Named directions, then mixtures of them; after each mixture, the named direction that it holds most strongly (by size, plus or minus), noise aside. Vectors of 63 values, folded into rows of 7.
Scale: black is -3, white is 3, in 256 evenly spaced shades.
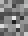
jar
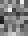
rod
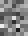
jar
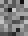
rod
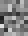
rod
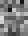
rod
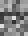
jar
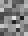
jar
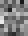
rod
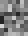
rod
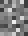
jar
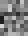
rod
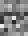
jar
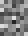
jar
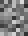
jar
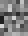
rod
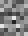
jar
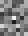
jar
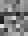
jar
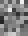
rod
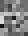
jar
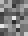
jar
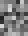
rod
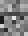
jar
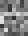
rod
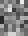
rod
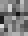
rod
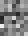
jar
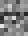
jar
